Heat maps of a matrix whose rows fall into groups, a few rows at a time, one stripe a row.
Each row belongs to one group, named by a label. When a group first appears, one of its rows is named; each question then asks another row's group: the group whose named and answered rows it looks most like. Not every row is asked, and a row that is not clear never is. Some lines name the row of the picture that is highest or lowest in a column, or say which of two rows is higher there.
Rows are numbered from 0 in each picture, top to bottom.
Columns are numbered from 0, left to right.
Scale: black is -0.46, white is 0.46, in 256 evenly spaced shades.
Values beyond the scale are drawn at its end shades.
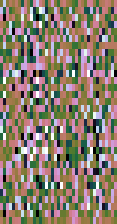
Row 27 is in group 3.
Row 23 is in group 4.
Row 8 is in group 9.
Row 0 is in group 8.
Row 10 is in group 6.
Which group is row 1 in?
9
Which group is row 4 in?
4
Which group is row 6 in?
8
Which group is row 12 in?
4
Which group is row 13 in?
8
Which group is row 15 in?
4
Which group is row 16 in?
3
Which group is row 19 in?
8
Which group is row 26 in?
3
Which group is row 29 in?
4
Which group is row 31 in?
6
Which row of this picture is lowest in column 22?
22
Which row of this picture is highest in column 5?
10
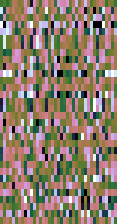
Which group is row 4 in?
9
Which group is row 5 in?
8
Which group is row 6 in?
8
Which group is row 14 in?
3
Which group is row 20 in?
8
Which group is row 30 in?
4
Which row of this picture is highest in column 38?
10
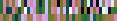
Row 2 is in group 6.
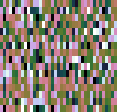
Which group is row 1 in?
4
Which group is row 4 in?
3
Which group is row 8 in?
6
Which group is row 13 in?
9
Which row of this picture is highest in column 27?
9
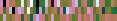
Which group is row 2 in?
8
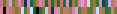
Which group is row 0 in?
4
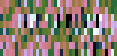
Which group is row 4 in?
3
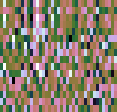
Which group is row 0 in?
8
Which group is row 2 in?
8
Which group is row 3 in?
8
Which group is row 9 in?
8
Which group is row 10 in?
9
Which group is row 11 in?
4
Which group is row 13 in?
3
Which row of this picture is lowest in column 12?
11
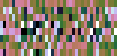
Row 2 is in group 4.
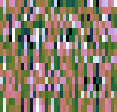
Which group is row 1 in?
8
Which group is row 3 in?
6
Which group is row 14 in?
8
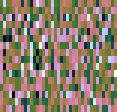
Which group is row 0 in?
8
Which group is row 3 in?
8
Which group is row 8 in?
6
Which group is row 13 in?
4
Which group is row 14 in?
6
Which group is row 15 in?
4
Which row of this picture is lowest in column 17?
9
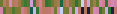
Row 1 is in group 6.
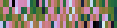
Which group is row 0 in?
4
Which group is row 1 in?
6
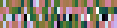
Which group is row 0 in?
8
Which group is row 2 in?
4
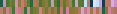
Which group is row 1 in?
4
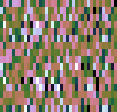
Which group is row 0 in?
6
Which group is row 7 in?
4
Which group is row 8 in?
9
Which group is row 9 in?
6
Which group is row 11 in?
8
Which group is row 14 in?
6
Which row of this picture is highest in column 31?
9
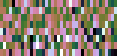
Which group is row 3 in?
6
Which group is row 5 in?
9
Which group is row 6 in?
8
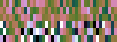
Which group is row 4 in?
8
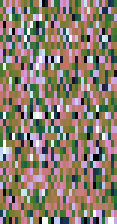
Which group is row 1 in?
4
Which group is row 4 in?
4
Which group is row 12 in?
4
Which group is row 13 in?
9
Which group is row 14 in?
6
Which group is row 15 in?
9
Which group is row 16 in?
8
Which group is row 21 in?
9
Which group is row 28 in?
4
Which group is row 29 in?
6
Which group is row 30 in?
3
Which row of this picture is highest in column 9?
4
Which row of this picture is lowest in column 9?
19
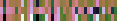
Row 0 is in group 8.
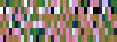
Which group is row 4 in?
6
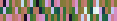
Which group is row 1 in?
3
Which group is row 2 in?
4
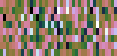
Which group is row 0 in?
9
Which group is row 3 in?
3
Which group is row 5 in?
6
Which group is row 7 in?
8
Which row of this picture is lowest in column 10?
1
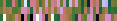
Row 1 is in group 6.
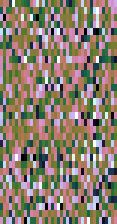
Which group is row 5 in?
6
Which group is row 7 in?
4
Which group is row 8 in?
9
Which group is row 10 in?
6
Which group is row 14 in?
3
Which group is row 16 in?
6
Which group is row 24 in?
6
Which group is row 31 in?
4
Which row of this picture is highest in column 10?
2
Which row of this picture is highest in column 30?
4
